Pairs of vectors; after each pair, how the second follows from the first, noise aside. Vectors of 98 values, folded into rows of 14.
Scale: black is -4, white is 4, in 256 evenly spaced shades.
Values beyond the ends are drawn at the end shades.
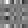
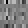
sign-scrambled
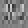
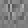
shrunk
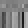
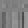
shrunk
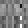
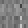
shrunk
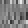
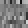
sign-scrambled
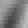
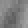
shrunk
